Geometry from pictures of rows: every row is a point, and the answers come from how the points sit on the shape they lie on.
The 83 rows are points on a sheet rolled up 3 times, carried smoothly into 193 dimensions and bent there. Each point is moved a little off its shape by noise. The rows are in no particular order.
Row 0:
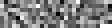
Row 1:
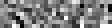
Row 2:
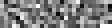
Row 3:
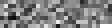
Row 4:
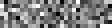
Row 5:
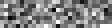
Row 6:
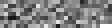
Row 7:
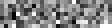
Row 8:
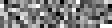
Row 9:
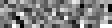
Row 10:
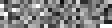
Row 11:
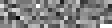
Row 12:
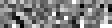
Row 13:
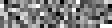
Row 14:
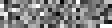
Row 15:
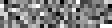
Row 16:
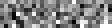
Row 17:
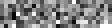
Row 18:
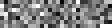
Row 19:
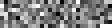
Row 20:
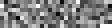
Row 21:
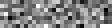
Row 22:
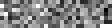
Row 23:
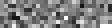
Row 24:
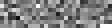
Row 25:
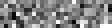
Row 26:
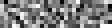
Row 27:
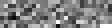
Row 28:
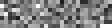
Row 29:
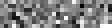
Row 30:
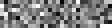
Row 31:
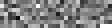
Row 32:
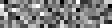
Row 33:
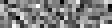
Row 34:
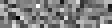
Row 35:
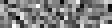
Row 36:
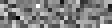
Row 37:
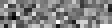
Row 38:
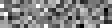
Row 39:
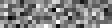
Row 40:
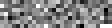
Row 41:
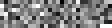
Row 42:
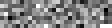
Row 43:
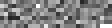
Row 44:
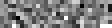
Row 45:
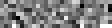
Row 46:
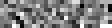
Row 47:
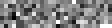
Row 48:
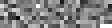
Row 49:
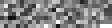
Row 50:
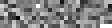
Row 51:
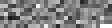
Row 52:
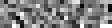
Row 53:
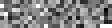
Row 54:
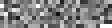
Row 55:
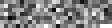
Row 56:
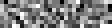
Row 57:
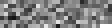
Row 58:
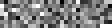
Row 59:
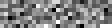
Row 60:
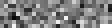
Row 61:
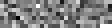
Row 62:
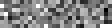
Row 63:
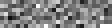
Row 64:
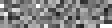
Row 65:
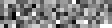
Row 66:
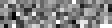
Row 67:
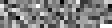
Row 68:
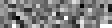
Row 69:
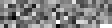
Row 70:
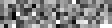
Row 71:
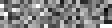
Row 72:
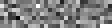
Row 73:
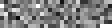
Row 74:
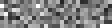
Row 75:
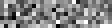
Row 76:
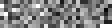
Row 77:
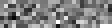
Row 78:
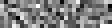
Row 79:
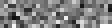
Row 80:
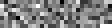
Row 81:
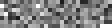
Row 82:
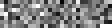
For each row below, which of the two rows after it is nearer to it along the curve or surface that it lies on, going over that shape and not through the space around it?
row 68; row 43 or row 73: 43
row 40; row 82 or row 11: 82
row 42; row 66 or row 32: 32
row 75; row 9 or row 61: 9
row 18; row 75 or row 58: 58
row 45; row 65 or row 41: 65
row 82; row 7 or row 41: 41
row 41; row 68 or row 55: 55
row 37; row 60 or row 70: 60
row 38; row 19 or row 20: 19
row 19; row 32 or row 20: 32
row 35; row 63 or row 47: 63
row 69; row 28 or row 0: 28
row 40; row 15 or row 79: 15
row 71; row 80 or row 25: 80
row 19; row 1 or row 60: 1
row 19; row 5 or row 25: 5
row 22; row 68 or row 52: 52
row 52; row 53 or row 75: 75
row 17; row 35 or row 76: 35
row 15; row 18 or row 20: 18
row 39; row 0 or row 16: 16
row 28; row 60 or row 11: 11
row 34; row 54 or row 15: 54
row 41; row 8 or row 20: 8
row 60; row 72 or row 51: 51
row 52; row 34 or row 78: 78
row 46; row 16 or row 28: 16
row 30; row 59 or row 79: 59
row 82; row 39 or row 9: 39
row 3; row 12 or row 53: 12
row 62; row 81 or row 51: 81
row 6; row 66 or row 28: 66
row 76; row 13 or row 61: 13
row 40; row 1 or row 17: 17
